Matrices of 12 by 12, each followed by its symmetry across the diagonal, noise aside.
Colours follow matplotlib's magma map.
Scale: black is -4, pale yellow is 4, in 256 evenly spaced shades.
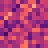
antisymmetric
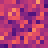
symmetric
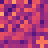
symmetric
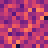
symmetric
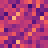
symmetric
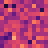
neither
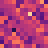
antisymmetric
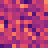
antisymmetric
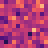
antisymmetric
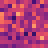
neither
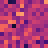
neither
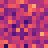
neither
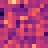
antisymmetric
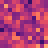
symmetric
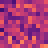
neither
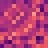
symmetric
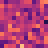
antisymmetric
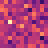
neither
